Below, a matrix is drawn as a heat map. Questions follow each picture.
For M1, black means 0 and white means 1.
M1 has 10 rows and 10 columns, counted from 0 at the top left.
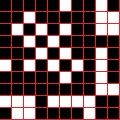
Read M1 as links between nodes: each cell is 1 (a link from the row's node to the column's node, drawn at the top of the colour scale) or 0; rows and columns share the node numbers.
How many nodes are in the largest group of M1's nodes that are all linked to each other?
3
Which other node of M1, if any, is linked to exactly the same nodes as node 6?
node 0
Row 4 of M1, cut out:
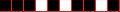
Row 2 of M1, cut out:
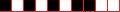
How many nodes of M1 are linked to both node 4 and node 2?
3
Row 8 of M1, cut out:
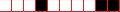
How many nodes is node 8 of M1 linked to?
7
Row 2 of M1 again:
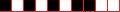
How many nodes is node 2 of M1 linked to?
5
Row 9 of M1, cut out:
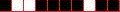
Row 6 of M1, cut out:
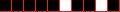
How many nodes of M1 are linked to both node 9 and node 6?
0
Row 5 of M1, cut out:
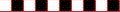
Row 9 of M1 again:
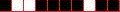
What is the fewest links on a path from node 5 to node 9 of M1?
2
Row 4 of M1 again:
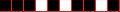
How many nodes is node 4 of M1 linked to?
3
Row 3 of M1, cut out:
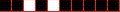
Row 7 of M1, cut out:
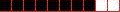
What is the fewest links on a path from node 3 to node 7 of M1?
3
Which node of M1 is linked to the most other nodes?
node 8
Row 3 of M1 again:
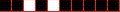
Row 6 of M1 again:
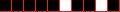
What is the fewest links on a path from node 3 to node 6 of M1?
3
